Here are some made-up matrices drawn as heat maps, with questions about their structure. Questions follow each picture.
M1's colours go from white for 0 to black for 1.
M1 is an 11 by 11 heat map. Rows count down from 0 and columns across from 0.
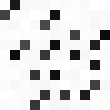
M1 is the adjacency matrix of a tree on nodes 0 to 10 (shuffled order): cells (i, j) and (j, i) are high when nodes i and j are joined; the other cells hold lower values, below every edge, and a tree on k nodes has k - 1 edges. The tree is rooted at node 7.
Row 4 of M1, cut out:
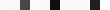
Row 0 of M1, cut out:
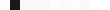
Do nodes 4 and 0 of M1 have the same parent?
no
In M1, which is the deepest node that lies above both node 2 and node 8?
4
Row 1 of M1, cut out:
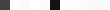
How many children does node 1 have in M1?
1
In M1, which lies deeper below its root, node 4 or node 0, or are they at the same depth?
node 0
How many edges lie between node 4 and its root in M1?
2
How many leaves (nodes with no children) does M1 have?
5
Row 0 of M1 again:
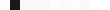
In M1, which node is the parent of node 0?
1
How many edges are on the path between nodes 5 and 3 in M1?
2
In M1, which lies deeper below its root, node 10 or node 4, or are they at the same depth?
the same depth
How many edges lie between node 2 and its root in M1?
3
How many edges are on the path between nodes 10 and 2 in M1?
5
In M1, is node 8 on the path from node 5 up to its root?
no
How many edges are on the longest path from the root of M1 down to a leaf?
4
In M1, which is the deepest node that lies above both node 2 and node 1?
5
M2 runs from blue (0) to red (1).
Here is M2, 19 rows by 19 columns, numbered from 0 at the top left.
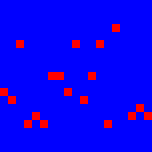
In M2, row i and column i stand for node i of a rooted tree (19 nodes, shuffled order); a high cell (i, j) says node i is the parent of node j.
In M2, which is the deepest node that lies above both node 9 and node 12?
5
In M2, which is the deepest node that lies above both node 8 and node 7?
9
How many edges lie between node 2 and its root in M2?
2
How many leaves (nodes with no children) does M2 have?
11
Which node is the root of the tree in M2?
15
